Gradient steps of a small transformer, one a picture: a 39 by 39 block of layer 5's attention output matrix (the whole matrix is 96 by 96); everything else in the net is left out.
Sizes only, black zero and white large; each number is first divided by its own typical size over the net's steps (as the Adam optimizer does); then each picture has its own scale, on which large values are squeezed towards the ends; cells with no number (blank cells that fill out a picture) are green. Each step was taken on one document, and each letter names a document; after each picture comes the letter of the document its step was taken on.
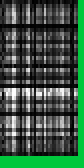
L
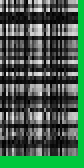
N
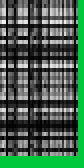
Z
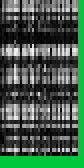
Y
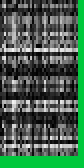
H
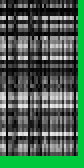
Z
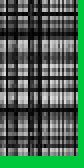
Z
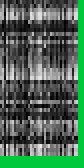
N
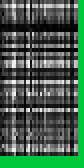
L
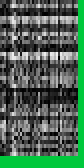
H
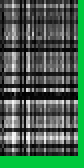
L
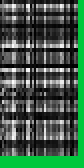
L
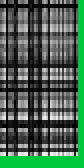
Z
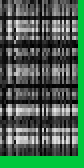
Y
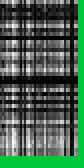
L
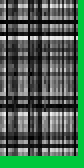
Z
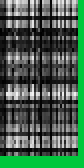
Y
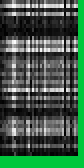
H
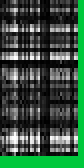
L
